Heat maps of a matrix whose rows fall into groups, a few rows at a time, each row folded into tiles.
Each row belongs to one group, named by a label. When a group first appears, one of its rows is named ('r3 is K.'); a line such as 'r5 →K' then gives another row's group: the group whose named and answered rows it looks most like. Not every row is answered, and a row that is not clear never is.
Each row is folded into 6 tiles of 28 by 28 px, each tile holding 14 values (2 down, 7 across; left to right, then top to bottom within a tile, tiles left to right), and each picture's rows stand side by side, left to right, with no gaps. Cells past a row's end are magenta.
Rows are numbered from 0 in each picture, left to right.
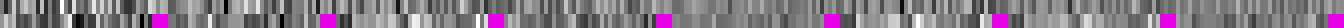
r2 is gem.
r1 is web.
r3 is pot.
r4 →web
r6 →gem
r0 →pot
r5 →gem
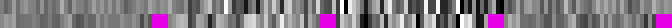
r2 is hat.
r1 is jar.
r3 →pot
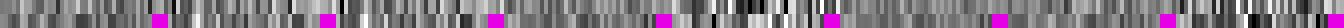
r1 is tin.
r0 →web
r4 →jar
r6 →web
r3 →pot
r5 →pot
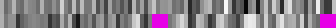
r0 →pot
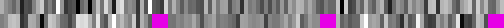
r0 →jar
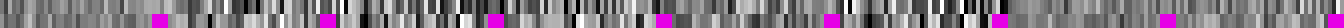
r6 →web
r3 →gem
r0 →tin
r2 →hat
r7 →tin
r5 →hat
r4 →web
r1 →jar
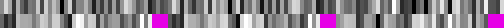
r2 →jar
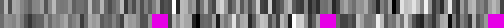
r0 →hat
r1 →hat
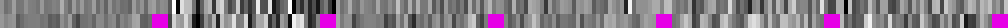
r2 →pot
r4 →jar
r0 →pot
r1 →hat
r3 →tin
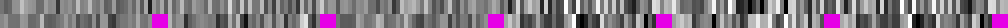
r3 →pot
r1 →pot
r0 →web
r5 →pot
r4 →jar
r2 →web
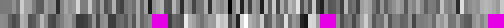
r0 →web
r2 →tin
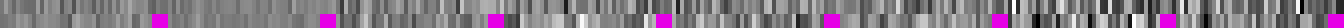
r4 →tin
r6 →hat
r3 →gem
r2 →tin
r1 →tin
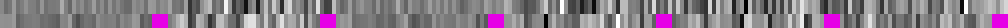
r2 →pot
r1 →jar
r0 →pot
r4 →gem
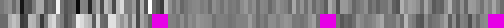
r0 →jar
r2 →web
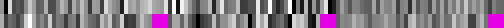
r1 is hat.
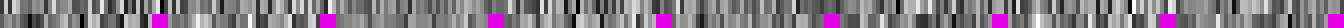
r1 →tin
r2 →gem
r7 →web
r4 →hat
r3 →gem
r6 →tin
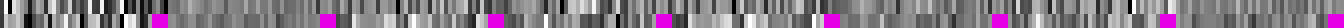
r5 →web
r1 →web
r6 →tin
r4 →gem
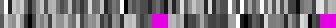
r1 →pot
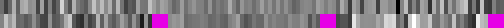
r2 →gem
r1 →pot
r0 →pot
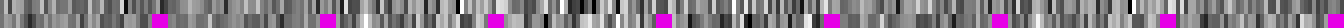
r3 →jar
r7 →hat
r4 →pot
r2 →tin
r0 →hat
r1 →web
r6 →tin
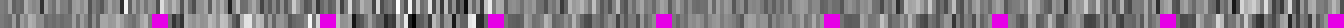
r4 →gem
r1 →gem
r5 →web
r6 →web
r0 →tin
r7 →web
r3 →web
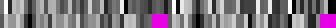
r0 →hat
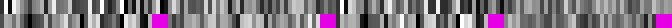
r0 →hat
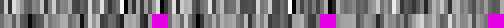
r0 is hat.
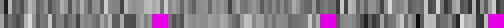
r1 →gem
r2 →hat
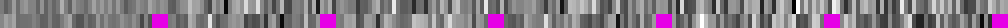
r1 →web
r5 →pot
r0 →pot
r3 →web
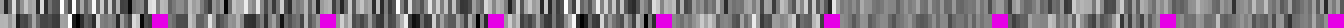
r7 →web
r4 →tin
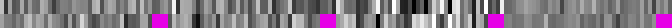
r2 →jar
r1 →hat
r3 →web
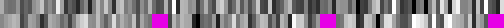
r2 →jar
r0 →jar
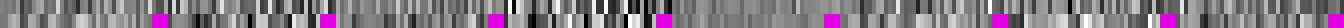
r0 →jar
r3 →hat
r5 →jar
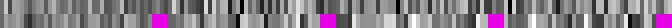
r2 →gem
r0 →hat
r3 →tin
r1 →gem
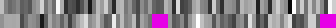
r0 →jar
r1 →tin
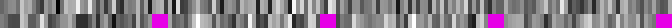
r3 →jar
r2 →gem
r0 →web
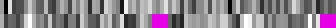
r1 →gem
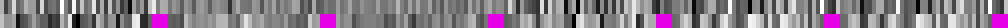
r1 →gem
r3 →gem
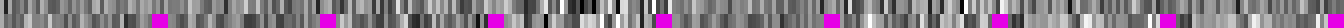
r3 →jar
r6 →gem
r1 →web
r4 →web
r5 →tin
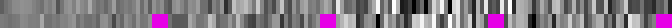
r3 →hat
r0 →web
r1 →web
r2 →jar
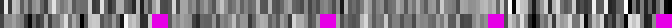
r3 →hat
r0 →hat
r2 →tin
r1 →hat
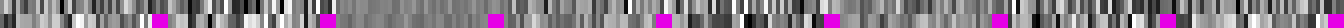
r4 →pot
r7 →gem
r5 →jar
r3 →tin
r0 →gem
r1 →jar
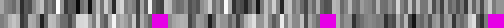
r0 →jar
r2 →pot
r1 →jar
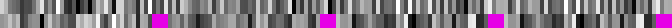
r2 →pot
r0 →jar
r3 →pot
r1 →hat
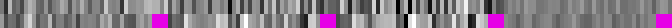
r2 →gem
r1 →gem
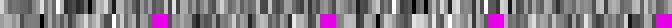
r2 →jar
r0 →jar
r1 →hat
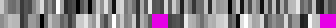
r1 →gem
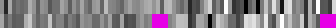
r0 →tin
